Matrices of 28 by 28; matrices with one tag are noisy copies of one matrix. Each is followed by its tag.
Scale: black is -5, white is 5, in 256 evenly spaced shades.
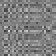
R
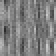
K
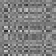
R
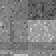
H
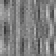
K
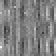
K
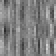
K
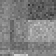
H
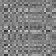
R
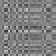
R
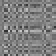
R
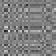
R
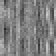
K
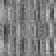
K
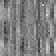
K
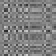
R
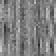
K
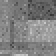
H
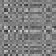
R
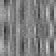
K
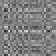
R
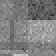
H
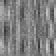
K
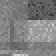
H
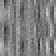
K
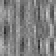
K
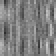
K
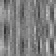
K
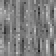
K
